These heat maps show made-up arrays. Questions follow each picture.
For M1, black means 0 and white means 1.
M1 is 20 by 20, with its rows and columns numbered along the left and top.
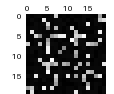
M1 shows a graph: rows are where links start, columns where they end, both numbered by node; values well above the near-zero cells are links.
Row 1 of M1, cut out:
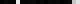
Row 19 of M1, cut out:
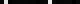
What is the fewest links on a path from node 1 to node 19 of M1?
1
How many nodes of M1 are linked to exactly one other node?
0
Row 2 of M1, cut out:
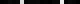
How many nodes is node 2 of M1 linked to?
2
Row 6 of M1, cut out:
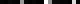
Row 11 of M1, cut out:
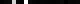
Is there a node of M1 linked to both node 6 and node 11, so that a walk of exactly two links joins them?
no
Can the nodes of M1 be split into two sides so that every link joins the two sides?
no
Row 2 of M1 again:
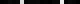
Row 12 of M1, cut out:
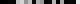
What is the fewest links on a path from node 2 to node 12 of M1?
2
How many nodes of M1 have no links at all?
0
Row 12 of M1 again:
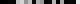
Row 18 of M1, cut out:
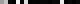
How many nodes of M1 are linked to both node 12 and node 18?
3
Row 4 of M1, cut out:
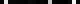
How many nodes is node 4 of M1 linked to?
3
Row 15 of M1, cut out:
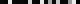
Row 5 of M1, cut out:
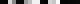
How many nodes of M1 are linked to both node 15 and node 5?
4
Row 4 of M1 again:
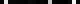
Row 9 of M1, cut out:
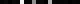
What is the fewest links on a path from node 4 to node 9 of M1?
2
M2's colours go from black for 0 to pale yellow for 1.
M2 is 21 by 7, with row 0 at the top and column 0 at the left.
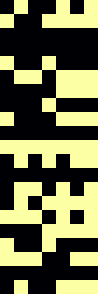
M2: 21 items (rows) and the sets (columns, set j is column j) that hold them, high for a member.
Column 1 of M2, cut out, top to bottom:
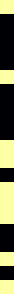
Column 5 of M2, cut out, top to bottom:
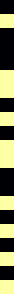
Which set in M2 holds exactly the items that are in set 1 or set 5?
6
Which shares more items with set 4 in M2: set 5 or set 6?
set 6
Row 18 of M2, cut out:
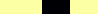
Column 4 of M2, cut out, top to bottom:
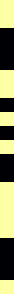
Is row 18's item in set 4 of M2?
no
